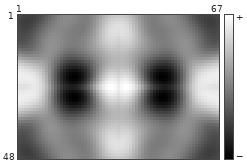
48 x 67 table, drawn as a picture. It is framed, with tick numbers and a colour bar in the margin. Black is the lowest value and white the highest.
Seam: none. Histogram: bell-shaped. Lone odd cells: none. Slope: none. Mirror symmetry: left to right and top to bottom.
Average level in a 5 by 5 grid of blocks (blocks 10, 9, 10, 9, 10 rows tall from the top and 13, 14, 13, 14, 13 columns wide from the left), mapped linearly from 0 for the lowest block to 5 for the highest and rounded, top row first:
1 2 5 2 1
3 1 4 1 3
4 0 5 0 4
3 1 4 1 3
1 2 5 2 1
